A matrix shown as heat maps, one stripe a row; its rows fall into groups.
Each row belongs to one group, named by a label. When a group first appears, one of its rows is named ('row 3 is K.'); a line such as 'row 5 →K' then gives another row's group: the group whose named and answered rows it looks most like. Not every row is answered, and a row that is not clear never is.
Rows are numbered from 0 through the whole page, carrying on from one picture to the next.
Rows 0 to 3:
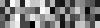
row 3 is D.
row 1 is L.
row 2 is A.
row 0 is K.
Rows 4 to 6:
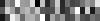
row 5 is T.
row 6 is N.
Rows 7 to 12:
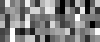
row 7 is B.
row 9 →K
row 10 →K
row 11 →D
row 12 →N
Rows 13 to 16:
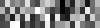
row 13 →B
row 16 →D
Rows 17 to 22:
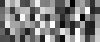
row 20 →B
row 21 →D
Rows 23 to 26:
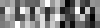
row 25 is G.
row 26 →B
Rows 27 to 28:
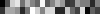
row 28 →A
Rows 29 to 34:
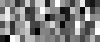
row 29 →G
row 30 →T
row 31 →T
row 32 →B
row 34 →N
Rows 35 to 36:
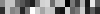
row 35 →L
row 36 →A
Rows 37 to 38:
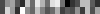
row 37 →G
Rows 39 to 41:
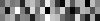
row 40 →N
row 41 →L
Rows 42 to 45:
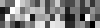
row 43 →N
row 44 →T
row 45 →G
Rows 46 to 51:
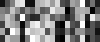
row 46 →L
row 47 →G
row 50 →K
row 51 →A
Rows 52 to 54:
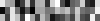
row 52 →G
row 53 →D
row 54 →K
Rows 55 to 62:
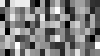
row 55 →K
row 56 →G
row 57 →N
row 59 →K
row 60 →G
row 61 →D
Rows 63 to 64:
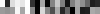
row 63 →K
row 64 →B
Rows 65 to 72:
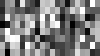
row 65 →L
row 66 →L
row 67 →B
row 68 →N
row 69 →B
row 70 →D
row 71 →K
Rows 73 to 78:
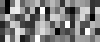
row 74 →N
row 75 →G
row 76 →D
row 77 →T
